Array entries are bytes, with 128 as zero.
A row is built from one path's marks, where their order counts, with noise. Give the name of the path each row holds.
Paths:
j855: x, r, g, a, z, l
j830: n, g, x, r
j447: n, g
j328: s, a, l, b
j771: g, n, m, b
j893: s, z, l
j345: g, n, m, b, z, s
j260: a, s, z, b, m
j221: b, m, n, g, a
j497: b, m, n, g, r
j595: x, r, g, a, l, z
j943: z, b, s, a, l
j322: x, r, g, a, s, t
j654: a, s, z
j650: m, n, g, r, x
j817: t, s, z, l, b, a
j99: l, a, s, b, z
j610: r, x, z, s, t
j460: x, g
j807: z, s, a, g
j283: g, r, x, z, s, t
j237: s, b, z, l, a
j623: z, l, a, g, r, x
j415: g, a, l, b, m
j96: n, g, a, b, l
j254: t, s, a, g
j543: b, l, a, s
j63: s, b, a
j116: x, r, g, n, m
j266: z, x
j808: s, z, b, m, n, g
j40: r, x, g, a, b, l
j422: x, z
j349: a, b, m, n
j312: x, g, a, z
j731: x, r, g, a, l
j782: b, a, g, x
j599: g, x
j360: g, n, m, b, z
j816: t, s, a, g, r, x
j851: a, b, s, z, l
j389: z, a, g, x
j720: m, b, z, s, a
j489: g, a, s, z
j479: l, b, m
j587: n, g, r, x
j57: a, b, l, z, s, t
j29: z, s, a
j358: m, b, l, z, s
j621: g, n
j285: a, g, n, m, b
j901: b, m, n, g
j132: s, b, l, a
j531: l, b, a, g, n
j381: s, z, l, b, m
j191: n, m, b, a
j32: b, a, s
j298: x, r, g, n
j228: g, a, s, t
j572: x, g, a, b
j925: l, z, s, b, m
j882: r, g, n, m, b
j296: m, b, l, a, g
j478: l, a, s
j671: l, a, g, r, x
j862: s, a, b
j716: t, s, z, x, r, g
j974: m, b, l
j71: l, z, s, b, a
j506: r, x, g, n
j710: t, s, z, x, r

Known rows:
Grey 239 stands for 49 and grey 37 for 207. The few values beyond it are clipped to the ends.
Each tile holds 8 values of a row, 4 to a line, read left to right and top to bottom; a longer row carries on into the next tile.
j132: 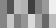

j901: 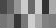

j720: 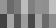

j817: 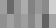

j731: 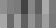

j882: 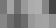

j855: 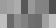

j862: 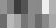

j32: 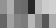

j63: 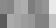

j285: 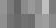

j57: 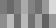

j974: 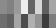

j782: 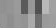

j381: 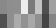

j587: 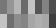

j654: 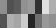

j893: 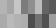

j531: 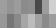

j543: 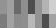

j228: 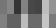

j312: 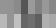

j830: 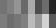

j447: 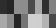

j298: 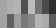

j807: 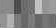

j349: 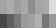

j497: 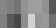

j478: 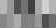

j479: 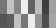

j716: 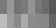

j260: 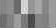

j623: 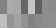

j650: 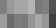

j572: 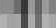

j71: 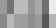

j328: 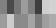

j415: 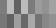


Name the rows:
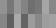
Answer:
j96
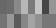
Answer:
j808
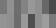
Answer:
j283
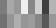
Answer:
j925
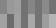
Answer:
j40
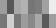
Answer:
j237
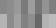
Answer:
j595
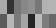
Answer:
j29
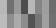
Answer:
j389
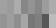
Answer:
j851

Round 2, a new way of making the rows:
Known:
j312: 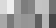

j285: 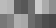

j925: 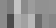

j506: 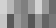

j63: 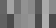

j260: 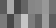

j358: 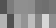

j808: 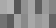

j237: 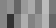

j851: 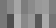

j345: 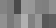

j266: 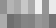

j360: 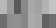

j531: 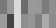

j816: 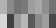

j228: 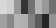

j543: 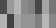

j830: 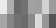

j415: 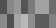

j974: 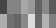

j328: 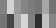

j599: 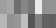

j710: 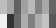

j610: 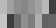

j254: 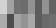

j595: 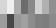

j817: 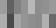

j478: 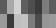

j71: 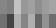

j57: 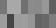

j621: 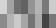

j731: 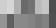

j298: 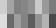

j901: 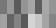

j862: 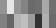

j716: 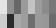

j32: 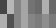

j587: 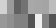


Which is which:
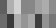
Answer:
j99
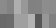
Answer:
j893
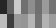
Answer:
j479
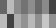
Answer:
j296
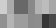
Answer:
j771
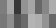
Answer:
j191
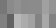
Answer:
j381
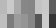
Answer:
j572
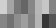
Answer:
j882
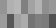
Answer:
j623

